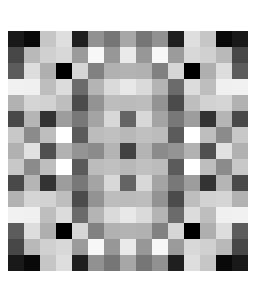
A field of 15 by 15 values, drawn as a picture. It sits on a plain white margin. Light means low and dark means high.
It mirrors both left to right and top to bottom. There is no overall slope. No seam splits the table.
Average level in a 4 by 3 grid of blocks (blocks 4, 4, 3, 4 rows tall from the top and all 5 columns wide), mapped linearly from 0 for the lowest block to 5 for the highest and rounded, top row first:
5 0 5
4 2 4
4 0 4
5 0 5
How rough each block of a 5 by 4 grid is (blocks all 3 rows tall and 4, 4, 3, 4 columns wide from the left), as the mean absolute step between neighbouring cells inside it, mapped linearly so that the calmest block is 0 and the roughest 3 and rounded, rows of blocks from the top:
3 2 3 3 | 1 0 0 1 | 3 1 0 3 | 1 0 0 1 | 3 2 3 3
